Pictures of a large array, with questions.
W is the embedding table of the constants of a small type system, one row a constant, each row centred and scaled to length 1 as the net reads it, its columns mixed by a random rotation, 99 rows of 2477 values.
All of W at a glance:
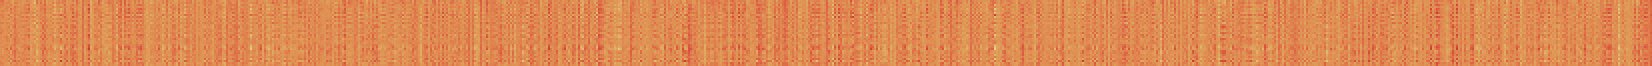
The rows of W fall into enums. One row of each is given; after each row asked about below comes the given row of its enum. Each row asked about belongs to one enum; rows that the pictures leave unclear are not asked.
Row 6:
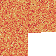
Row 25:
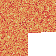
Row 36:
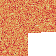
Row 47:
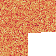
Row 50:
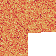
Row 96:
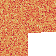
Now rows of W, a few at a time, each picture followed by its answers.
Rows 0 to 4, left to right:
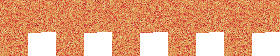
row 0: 47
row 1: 6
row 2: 25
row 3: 47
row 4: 47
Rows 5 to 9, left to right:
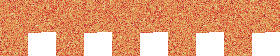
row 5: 36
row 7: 25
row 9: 50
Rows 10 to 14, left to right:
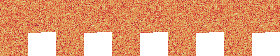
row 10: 47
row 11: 36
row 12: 25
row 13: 36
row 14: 36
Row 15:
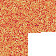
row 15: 47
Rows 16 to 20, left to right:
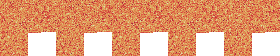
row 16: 25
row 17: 36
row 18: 25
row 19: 25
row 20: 96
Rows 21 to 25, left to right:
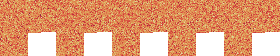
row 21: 50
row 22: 47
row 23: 47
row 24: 25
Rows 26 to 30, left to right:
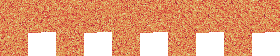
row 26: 25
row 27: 47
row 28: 36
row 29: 50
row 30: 50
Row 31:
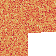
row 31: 96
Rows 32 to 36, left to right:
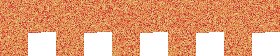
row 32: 25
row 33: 36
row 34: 47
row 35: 47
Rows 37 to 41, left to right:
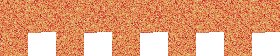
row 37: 50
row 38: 25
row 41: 50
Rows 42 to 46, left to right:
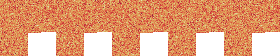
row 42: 36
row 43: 6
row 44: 50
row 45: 25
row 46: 36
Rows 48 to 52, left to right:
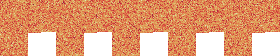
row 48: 6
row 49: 50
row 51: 96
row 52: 36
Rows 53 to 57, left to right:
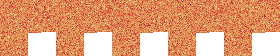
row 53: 25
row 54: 36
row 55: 47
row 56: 36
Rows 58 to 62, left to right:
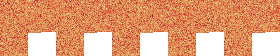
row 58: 50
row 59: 36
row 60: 50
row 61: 47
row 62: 36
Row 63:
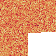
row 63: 47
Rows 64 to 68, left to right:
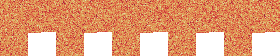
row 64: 96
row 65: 50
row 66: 36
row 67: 25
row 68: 50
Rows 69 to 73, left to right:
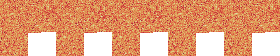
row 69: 36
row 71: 25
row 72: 36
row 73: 36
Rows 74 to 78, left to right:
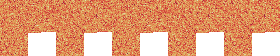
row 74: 36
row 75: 50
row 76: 36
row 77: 50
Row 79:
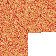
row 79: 50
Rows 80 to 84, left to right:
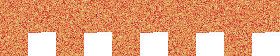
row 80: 25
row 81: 50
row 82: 25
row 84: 47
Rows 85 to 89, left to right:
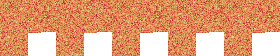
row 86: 50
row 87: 25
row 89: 25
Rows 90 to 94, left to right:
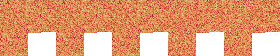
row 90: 50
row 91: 50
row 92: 50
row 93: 6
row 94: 96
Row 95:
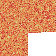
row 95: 25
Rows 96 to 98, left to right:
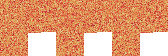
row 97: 47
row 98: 25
